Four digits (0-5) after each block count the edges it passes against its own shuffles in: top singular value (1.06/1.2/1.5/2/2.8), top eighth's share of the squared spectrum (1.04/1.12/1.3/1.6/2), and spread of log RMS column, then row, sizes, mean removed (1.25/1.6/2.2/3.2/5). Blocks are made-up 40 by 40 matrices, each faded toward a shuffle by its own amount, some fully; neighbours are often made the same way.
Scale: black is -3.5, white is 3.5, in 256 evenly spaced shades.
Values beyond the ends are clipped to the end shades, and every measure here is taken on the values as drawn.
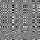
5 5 3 3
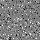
1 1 0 0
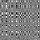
5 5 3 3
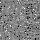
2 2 0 0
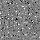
1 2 0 0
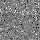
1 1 0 0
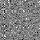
3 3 1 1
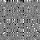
4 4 2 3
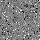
1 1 0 0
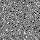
1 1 0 0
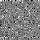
3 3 1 1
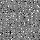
2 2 1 0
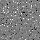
1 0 0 0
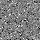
0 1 0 0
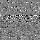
2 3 0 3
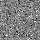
0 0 0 0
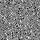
0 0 0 0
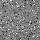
1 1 0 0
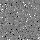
1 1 0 0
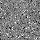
0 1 0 0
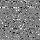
3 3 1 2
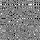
3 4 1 2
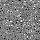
0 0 0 0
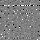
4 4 0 1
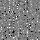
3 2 1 0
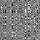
4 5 3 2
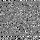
2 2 0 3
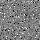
0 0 0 0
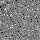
0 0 0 0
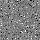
0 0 0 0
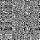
4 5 2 2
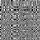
4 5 3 3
